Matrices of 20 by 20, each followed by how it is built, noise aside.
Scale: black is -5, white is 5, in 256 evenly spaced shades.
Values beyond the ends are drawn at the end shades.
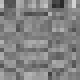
low rank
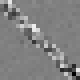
banded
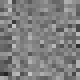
low rank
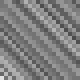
Toeplitz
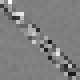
banded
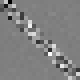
banded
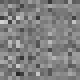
low rank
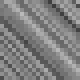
Toeplitz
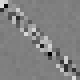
banded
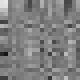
low rank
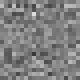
low rank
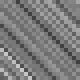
Toeplitz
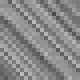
Toeplitz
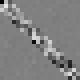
banded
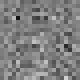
low rank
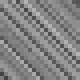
Toeplitz
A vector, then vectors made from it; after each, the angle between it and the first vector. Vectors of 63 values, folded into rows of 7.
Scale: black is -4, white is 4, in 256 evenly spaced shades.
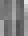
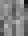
nearly opposite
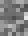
orthogonal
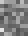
orthogonal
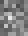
orthogonal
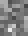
orthogonal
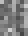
partly aligned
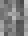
nearly parallel
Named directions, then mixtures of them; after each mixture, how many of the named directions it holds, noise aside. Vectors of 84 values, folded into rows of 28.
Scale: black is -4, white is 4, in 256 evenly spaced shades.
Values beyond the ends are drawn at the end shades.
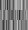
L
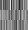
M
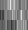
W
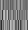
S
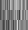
two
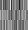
one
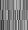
three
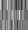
one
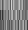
three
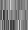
two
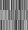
two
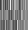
three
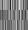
one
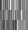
three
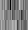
two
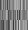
three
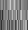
two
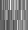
three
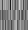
one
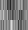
three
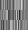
two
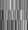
two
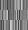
two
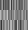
two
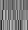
one
